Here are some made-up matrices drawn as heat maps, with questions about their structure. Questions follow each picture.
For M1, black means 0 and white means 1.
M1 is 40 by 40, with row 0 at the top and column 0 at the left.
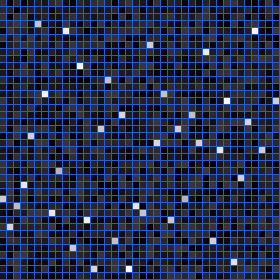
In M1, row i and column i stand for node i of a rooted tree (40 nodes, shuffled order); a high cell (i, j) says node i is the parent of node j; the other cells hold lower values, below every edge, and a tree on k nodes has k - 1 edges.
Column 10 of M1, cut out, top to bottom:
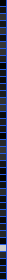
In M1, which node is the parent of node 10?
35
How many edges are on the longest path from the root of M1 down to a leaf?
11
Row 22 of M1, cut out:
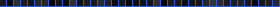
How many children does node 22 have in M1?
0
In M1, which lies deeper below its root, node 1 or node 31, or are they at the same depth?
the same depth
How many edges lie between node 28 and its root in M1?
6
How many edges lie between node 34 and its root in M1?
3
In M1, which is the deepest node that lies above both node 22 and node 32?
18
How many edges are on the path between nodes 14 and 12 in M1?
7
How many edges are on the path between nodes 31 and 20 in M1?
9
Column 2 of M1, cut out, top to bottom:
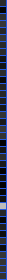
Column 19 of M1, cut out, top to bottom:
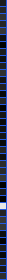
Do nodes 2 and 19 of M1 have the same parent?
yes
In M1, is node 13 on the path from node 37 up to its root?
yes
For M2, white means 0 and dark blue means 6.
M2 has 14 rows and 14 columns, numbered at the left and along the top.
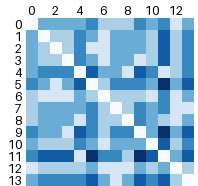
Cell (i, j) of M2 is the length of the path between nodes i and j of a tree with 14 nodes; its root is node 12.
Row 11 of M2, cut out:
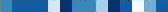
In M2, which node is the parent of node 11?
4
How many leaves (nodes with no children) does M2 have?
7
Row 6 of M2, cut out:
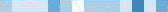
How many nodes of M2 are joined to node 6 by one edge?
5
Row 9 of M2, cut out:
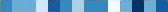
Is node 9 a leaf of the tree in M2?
yes
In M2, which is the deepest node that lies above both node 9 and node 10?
6
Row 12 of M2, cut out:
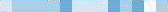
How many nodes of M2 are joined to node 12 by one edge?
4
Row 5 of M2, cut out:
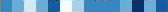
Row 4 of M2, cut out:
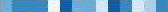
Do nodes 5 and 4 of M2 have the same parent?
no
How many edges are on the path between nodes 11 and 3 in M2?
5
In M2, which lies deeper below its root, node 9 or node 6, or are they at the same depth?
node 9
